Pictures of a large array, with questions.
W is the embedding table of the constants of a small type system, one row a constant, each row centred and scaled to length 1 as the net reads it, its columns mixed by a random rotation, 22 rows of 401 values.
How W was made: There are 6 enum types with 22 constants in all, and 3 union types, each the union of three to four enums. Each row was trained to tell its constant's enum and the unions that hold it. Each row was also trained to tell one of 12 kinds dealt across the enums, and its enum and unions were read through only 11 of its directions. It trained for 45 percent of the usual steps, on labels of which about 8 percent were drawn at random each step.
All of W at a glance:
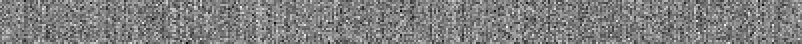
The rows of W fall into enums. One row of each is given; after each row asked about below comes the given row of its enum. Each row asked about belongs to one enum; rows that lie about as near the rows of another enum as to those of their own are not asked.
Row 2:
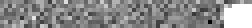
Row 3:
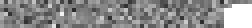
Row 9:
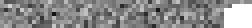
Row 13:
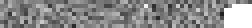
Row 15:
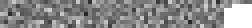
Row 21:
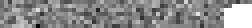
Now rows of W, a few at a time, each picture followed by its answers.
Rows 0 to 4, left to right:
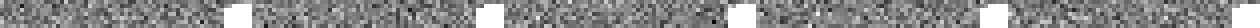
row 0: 3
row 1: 9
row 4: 15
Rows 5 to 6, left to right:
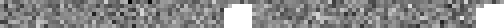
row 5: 13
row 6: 15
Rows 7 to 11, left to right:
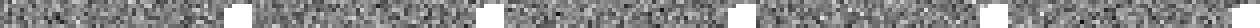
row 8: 3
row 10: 2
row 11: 21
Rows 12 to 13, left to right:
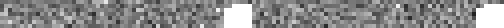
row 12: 15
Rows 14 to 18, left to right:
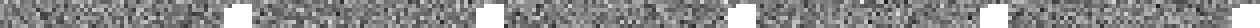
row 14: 2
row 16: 2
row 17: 13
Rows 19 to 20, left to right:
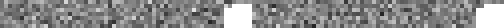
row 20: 13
